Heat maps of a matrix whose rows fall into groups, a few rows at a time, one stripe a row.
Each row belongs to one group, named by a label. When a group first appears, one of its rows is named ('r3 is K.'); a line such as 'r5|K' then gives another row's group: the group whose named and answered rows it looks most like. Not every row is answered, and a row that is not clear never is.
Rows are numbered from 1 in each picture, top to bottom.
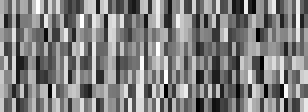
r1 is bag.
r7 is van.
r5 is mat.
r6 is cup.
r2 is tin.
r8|cup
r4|tin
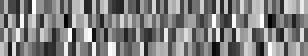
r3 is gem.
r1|van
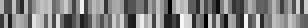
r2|bag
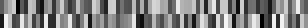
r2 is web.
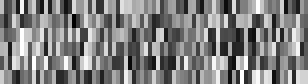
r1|cup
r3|bag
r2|gem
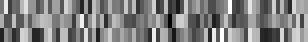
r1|web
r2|tin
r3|web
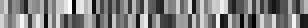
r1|gem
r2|bag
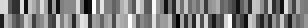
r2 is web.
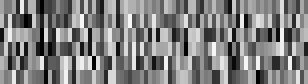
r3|web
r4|mat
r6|tin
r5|gem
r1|cup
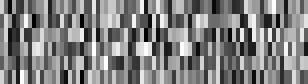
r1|tin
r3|van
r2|web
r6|bag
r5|van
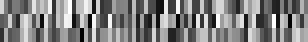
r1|gem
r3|web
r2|web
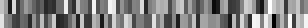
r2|van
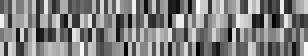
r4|cup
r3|mat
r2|gem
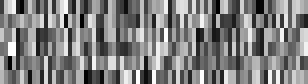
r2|bag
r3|cup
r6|van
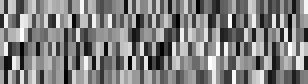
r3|bag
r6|cup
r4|van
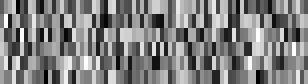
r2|gem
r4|van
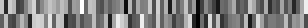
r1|cup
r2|bag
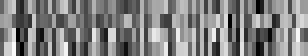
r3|mat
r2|van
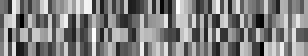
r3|bag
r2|mat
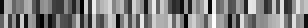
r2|mat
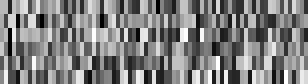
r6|van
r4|tin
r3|bag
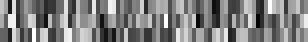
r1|tin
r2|cup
